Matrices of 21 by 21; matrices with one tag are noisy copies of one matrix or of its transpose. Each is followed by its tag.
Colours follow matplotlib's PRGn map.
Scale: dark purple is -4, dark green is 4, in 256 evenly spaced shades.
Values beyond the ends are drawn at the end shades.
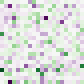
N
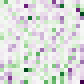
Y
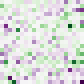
Y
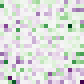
Y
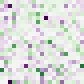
N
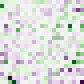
Y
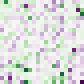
Y
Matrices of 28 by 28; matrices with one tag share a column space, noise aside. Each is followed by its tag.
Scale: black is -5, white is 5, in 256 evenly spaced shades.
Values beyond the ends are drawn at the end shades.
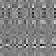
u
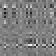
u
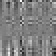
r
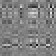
u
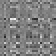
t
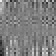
r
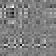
u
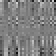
r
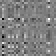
t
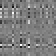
u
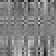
r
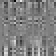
r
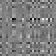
t
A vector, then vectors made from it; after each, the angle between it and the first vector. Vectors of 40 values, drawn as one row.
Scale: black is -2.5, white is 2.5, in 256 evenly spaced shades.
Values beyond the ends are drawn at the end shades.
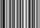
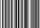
partly opposed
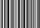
partly opposed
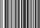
nearly opposite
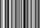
nearly opposite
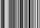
partly aligned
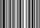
nearly parallel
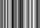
orthogonal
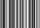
nearly parallel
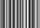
nearly parallel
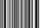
orthogonal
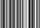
nearly parallel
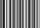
nearly parallel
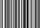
nearly opposite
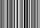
orthogonal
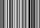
partly aligned
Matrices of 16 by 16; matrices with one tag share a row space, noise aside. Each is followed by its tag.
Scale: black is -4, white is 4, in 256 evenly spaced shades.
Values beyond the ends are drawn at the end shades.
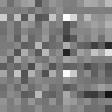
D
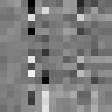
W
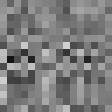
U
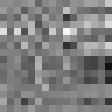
D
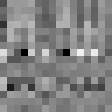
U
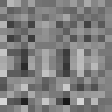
U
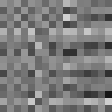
D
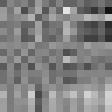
D
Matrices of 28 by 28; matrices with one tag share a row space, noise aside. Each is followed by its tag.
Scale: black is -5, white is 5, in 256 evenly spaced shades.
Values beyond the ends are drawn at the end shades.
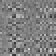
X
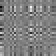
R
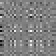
R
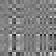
X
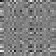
R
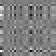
R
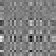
R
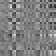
X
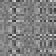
X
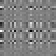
R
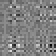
X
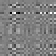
X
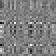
R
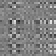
X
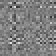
X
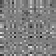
R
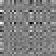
R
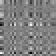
R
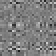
X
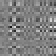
X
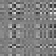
X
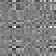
X
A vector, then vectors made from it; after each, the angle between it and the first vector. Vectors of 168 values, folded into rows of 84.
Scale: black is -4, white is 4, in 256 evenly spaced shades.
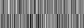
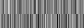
nearly parallel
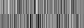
nearly parallel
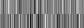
nearly parallel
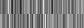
partly aligned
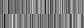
orthogonal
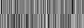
orthogonal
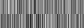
nearly parallel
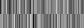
partly opposed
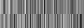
partly aligned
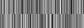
orthogonal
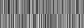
nearly opposite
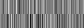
nearly parallel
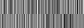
orthogonal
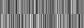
nearly opposite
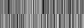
partly opposed
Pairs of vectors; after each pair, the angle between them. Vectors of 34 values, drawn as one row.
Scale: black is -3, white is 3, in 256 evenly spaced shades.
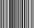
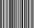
nearly parallel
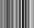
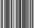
partly aligned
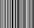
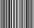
nearly opposite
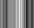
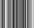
partly opposed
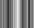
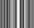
partly aligned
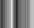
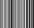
partly opposed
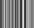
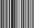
orthogonal
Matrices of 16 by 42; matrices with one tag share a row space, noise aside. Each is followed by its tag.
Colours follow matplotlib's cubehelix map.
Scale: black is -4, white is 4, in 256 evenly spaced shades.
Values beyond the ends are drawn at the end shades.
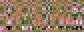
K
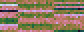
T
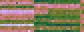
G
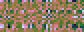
K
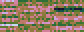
T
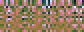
K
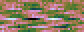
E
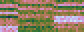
T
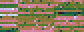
T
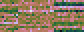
T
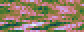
E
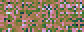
K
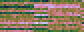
G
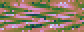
E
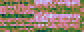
G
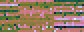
T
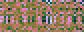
K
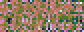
K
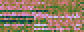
G
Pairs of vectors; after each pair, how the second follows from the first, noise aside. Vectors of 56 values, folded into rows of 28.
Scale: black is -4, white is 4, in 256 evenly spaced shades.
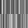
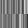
shuffled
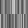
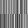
shuffled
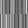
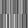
wrapped around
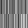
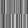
shuffled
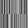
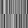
wrapped around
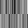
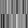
wrapped around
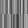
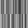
wrapped around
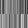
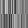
wrapped around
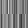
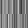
wrapped around
